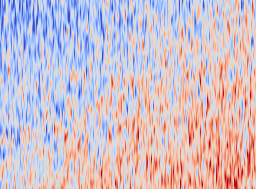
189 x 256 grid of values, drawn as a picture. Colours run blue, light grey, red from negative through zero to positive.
The bottom right is the ninth with the highest average. Values rise toward the bottom right. The values follow a bell shape. The grain runs up and down. Neither half mirrors the other. The ninth with the lowest average is the top left.
